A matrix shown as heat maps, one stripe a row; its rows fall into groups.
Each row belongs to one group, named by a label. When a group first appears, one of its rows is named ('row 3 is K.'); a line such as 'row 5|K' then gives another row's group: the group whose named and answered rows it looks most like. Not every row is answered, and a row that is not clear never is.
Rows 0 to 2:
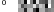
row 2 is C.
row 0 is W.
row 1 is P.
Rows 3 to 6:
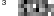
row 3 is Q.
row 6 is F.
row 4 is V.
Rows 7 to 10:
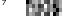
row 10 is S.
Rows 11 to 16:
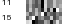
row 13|W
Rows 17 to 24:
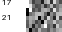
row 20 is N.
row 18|S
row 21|P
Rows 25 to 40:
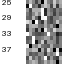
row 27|V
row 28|V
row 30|W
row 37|P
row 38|F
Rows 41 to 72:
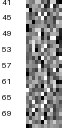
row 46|Q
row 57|C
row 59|N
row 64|V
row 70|V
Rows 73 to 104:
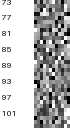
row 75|W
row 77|Q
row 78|N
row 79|W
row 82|Q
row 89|W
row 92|C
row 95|V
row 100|Q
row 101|Q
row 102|N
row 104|F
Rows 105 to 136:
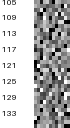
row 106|P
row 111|N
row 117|N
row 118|C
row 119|W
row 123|C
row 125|Q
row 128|Q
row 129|F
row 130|W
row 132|C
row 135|N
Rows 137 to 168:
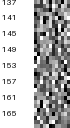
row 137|W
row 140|N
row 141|Q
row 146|N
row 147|N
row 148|V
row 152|P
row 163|W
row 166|P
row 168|C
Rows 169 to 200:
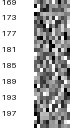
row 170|P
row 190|P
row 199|Q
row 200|P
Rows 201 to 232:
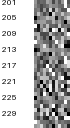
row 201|F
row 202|F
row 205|N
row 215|F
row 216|Q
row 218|V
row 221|C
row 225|N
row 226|F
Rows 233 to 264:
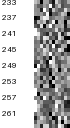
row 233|C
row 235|W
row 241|S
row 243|C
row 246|V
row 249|P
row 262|N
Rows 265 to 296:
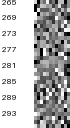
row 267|P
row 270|F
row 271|P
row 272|Q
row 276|N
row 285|F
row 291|F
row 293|S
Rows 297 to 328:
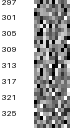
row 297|C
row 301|F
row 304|W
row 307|C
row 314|C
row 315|C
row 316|V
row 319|C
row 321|F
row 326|W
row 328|F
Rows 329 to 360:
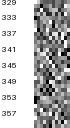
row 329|S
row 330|Q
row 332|W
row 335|F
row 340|F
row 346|Q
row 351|C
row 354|N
